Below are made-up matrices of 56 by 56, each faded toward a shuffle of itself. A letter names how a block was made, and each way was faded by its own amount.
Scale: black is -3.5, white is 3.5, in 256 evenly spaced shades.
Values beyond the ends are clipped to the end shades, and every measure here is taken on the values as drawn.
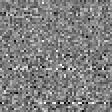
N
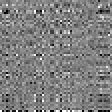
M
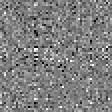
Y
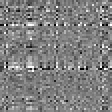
M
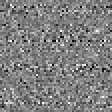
N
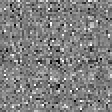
Y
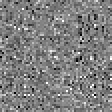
Y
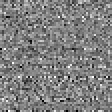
N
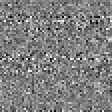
N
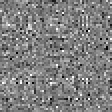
Y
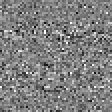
N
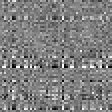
M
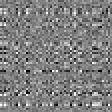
M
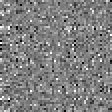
Y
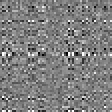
M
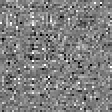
Y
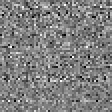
N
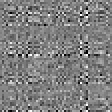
M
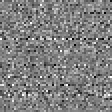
N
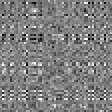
M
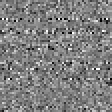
N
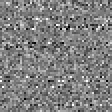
N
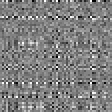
M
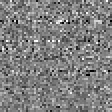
N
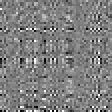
M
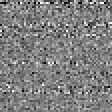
N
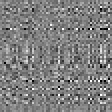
M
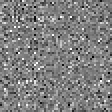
Y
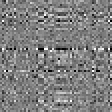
M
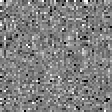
Y
